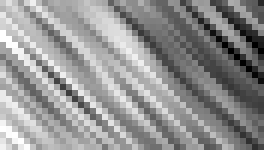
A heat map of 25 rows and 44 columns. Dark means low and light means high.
Overall the values sit about 60% of the way up the scale. The grain runs diagonally down to the right. There is an overall slope up to the left.
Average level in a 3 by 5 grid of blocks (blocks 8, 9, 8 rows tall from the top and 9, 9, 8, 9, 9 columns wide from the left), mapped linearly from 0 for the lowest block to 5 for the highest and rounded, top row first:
54311 / 44520 / 54331
